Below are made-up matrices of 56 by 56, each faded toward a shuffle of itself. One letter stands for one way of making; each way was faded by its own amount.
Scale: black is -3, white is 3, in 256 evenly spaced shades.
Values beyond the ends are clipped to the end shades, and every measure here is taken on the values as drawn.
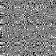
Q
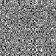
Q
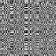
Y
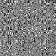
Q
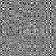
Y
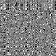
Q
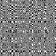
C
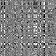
C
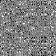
Q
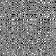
Q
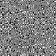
Q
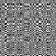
Y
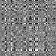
Y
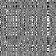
C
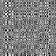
Y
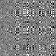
C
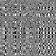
C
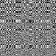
Y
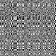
Y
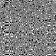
Q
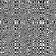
C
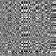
Y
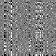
C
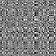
C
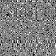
Q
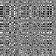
Y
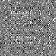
Q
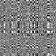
Y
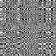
Y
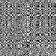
Y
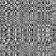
Y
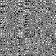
Q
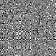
Q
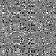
Q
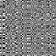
Y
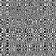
Y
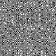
Q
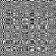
C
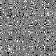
Q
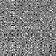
Q
